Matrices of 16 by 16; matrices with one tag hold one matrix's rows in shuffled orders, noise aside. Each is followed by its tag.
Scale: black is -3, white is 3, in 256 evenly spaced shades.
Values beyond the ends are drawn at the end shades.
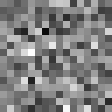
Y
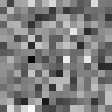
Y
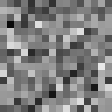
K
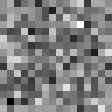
K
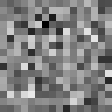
Y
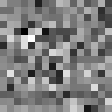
Y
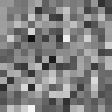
Y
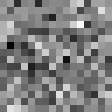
K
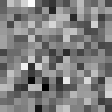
Y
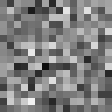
Y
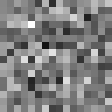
Y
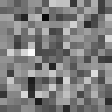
Y
